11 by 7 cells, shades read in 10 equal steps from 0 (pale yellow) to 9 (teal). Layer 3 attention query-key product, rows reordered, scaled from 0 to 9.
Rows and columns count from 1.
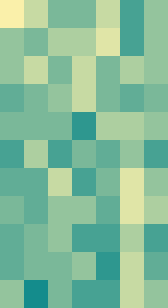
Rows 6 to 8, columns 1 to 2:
7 3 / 6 6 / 5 6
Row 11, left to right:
4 9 5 7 7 2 4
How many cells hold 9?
1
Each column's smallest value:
0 2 2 2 1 1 3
